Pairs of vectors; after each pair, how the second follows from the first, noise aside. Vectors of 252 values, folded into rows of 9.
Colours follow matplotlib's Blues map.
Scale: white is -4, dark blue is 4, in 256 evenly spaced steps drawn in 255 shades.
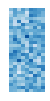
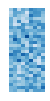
copied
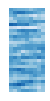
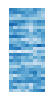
wrapped around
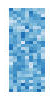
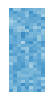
shrunk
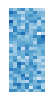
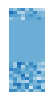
partly zeroed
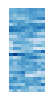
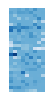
partly zeroed
